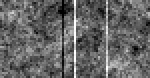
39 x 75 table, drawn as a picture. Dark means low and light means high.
Slope: none. Odd lines: columns 32, 38 and 54. Grain: streaks running down. Ninth with the lowest average: top middle. Average level on the scale: 40%.
